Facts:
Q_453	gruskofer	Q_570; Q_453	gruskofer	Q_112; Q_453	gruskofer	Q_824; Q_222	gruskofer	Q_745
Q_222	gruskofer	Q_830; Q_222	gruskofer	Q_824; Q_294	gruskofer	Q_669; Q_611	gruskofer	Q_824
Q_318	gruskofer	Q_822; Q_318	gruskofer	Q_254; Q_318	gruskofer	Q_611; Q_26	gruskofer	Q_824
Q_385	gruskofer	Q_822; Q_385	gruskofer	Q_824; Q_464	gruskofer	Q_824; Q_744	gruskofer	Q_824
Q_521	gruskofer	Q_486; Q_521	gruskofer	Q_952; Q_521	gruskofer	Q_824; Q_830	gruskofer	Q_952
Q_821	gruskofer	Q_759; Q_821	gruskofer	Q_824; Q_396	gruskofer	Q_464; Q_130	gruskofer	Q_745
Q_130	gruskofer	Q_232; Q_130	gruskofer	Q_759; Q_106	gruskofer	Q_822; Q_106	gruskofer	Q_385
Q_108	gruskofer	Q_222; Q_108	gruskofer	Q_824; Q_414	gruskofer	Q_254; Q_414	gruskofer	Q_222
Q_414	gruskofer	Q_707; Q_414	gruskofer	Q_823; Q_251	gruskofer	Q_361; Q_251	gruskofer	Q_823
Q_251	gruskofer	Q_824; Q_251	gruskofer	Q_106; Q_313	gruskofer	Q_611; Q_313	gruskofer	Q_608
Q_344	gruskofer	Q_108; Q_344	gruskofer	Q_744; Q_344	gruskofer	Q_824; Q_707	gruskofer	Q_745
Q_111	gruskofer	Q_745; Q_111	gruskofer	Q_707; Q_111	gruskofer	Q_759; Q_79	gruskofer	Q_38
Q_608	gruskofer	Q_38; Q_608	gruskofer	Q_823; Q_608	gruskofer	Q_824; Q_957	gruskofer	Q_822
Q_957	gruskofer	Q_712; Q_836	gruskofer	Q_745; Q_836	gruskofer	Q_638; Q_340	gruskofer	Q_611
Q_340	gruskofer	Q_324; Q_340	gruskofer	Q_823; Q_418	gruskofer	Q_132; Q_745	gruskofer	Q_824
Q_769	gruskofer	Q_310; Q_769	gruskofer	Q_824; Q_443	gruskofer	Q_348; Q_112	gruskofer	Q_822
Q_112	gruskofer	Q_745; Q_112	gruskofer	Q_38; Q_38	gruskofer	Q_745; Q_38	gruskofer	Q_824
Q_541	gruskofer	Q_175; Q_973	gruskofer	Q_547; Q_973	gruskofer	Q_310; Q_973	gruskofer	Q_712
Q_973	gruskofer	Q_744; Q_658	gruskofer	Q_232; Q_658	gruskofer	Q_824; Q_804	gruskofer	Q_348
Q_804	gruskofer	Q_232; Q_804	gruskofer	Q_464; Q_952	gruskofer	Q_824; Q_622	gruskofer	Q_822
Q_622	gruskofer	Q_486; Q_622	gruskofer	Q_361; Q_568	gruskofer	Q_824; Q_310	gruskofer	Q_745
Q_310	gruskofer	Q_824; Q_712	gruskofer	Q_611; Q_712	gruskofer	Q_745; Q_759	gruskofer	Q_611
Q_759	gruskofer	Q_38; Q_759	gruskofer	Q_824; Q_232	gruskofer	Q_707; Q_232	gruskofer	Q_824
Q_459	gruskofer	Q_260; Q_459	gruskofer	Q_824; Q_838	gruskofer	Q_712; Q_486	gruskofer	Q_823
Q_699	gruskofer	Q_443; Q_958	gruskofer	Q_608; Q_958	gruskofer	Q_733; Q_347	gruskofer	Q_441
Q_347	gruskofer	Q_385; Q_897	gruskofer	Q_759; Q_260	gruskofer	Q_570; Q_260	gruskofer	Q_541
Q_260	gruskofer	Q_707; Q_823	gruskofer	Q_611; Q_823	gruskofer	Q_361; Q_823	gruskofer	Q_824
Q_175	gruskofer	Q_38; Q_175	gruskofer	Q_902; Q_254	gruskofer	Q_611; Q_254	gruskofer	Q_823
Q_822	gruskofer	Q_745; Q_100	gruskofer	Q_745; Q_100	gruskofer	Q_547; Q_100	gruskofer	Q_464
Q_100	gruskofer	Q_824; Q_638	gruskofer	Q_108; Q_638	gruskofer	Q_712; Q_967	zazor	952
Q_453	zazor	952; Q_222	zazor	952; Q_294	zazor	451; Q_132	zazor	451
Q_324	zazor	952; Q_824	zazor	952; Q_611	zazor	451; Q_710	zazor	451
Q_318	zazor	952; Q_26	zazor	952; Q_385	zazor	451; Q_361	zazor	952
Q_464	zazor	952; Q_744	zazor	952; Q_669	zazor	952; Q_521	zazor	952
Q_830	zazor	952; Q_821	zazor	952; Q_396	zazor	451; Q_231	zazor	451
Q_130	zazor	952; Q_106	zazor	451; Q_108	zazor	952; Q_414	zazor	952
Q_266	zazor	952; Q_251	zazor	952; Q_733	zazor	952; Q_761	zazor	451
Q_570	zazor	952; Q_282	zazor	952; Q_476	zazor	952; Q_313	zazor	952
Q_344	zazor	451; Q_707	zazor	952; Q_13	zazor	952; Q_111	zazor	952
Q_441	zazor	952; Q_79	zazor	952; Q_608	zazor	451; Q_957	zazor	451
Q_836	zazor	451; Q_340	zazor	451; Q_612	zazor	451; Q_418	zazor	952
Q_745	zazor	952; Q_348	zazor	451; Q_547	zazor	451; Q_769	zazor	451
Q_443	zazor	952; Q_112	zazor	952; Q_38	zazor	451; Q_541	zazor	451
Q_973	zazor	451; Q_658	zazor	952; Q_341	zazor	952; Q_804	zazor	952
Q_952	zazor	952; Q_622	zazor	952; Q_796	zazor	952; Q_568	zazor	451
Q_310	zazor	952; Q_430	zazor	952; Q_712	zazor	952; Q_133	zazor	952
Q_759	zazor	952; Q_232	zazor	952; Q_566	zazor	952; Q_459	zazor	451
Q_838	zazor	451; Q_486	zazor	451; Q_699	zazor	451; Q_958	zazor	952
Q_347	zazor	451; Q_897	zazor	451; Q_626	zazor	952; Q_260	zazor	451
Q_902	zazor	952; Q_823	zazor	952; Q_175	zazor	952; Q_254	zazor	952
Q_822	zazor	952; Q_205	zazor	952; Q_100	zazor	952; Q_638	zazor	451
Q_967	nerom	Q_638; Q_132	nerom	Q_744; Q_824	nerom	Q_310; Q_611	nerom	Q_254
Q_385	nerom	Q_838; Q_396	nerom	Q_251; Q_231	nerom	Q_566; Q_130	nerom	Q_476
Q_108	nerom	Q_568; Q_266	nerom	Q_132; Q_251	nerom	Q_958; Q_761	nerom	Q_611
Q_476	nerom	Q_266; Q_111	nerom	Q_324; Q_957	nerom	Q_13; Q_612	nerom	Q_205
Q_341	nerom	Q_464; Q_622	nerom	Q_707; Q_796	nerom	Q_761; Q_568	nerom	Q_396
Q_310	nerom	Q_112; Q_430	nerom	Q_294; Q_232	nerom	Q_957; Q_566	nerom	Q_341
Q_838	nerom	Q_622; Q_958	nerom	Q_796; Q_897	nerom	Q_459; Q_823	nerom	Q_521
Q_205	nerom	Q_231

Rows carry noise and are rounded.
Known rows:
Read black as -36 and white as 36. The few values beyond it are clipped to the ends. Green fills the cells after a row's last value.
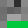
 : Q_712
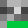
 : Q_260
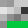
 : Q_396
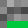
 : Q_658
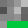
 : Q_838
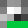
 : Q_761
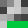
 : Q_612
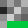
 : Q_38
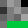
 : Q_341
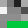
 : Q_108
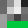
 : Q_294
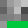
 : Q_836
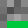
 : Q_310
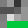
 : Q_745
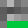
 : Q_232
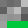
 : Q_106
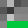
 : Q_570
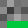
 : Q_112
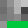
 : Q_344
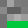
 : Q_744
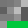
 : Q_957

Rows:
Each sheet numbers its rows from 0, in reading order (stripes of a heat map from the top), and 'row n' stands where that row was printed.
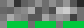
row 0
Q_733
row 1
Q_521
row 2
Q_796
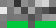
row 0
Q_958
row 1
Q_804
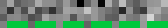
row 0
Q_79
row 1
Q_100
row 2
Q_669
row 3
Q_254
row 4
Q_175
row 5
Q_547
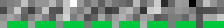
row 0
Q_608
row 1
Q_897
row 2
Q_348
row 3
Q_414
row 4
Q_486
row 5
Q_231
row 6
Q_13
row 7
Q_464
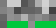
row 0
Q_443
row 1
Q_459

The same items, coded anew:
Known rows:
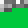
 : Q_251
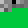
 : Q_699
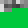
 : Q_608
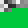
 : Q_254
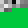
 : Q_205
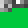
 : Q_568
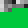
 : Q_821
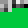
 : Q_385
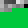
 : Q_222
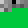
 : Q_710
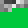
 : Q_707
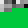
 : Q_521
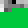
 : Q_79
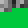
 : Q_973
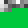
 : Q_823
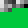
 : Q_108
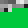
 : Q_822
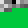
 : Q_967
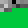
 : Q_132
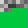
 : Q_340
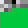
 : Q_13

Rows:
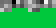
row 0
Q_761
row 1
Q_958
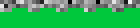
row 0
Q_38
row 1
Q_130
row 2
Q_612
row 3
Q_541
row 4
Q_396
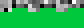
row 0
Q_106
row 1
Q_611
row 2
Q_232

